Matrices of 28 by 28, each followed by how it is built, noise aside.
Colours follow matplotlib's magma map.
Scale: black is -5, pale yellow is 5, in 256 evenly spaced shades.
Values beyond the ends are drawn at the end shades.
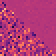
lower triangular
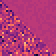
lower triangular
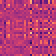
low rank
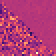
lower triangular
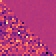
lower triangular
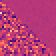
lower triangular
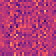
low rank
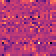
low rank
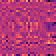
low rank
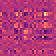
low rank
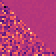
lower triangular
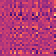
low rank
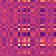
low rank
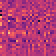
low rank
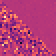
lower triangular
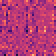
low rank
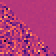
lower triangular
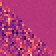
lower triangular
